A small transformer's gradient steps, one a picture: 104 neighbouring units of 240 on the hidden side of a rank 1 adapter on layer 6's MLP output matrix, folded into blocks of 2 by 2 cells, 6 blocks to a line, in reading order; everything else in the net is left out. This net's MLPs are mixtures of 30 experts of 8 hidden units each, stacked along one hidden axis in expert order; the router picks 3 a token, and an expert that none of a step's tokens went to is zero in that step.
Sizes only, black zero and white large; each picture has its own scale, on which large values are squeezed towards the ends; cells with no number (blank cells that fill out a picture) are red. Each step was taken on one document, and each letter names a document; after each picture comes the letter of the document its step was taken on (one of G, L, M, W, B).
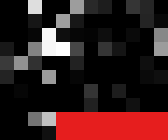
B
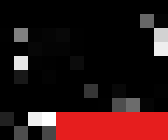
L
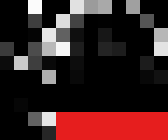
B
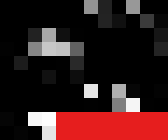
L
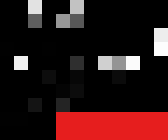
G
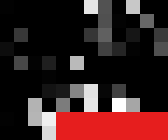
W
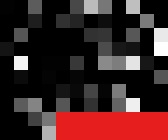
W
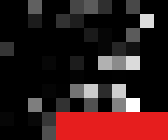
G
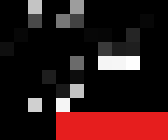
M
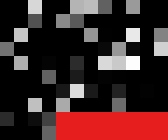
G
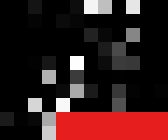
G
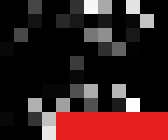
W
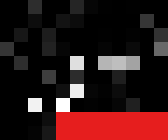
M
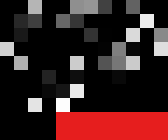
M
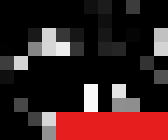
B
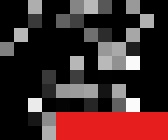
G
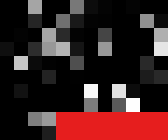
B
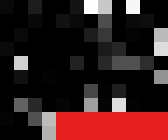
W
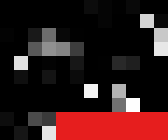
L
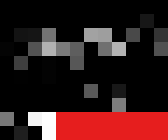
L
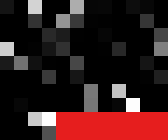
B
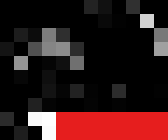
L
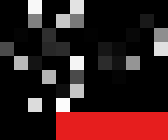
M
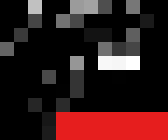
M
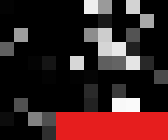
W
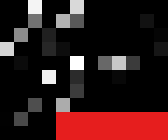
M
